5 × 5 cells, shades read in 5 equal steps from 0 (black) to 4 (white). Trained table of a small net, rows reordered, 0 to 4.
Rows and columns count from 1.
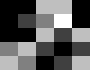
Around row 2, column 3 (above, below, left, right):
3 3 1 4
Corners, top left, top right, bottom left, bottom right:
0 0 3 3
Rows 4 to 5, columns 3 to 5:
1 0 1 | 0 1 3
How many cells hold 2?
3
